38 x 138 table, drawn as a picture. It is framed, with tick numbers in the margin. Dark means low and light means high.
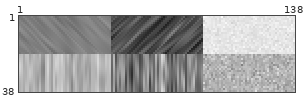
It is made of 2 by 3 panels. Panel 1,1: middling, slanting down to the right, faint in contrast. Panel 1,2: low, slanting up to the right. Panel 1,3: very high, fine-grained, faint in contrast. Panel 2,1: high, streaked downward. Panel 2,2: middling, streaked downward, strong in contrast. Panel 2,3: high, fine-grained.
